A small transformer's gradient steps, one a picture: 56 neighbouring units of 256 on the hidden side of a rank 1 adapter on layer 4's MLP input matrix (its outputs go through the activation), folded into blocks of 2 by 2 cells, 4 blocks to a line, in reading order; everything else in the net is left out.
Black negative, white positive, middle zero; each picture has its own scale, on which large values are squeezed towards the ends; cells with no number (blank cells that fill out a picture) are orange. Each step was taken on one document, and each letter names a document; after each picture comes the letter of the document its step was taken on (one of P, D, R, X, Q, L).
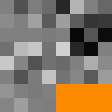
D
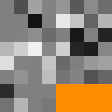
D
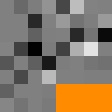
D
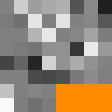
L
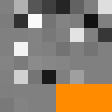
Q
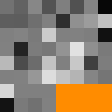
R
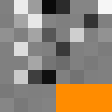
Q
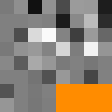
L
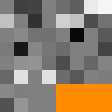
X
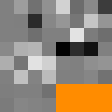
D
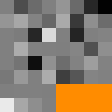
X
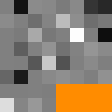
X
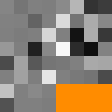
D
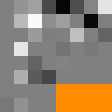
Q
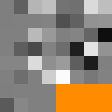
R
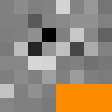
D
